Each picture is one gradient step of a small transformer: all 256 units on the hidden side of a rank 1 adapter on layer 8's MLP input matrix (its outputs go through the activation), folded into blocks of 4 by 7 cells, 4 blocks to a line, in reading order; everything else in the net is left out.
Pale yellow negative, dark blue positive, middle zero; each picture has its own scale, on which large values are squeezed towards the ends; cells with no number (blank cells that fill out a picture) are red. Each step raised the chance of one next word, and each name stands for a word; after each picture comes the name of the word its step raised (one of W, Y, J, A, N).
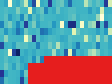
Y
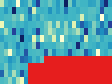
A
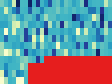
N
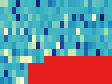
N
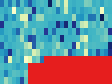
A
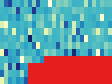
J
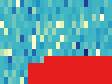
A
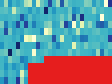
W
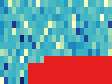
J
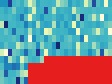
W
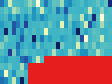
N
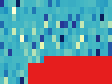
A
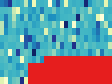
J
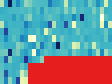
W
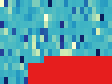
J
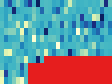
N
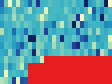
W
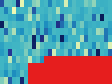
A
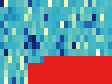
J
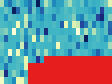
N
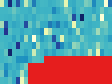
W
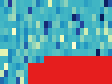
Y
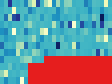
Y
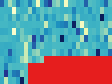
A
